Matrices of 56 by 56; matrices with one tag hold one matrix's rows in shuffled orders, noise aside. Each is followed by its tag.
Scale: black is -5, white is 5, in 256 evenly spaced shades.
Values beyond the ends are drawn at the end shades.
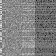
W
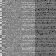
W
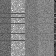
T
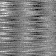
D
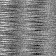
D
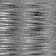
D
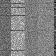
T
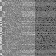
W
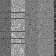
T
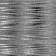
D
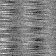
D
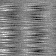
D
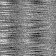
D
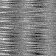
D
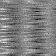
D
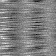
D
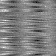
D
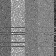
T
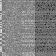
W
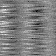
D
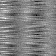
D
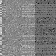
W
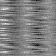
D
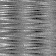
D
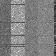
T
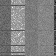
T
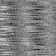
D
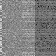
W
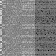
W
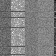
T
